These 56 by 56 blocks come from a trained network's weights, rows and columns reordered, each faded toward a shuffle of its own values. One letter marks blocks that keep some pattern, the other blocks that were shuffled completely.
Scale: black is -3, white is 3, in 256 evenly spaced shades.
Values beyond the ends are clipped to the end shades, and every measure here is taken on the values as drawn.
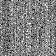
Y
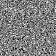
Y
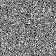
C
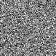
Y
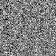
Y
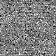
Y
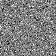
C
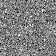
C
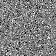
C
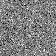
C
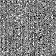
Y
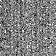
Y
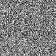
Y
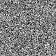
C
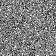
C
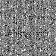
Y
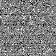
Y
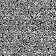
Y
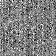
Y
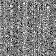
Y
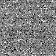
Y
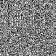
Y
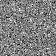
C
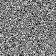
C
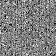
Y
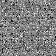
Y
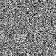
Y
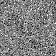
C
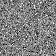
C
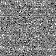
Y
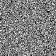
Y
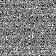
Y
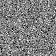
C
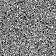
C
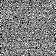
Y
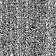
Y
